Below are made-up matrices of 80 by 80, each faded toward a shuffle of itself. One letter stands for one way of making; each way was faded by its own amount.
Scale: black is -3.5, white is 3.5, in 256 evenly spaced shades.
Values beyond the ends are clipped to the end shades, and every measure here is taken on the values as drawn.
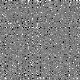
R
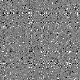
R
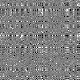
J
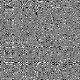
R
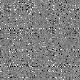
R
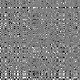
J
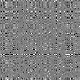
J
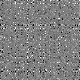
R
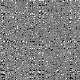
R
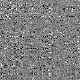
R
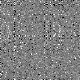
R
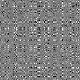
J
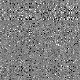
R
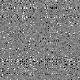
R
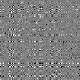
J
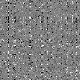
R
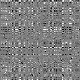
J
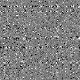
R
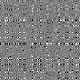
J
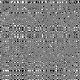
J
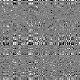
J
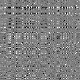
J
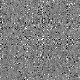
R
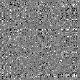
R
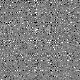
R
